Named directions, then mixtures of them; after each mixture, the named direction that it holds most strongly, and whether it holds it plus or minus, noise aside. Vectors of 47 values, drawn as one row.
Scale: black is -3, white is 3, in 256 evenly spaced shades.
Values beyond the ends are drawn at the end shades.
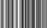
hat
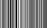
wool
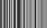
hat, minus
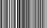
wool, minus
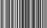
hat, plus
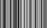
hat, minus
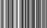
hat, plus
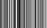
wool, minus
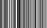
wool, minus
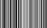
wool, plus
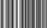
hat, plus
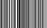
wool, minus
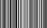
wool, plus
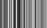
hat, minus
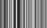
hat, minus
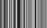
hat, minus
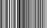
wool, minus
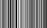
wool, plus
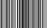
wool, minus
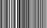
wool, minus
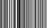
wool, minus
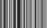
hat, minus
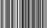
hat, plus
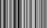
hat, minus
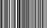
wool, minus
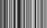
hat, minus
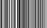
wool, minus
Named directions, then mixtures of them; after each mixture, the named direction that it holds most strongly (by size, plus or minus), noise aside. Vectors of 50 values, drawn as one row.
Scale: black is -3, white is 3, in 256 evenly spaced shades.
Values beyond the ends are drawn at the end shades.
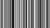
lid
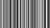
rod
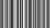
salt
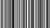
lid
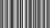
salt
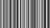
rod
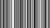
lid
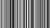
lid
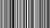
lid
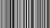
lid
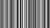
salt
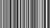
rod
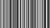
rod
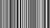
rod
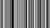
lid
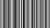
salt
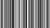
lid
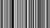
lid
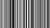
lid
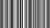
salt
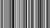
lid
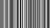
salt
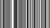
lid
